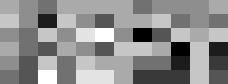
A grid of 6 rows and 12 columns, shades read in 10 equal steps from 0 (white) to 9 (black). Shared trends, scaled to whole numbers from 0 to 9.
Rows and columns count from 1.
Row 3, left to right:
4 5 2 4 1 0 4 9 6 2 3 2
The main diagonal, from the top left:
3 4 2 3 2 1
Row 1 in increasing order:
3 3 3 3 3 3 4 4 4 4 5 5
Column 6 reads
3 6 0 6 3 1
